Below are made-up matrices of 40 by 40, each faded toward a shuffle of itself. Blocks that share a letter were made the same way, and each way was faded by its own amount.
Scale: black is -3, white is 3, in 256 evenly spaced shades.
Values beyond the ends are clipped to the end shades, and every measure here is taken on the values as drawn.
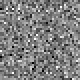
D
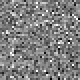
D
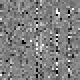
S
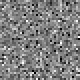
D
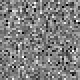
D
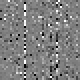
S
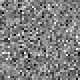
D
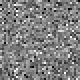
D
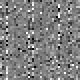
S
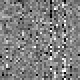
S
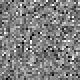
D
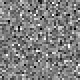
D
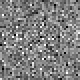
D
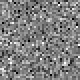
D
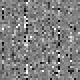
S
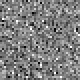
D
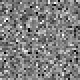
D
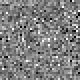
D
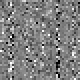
S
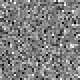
D
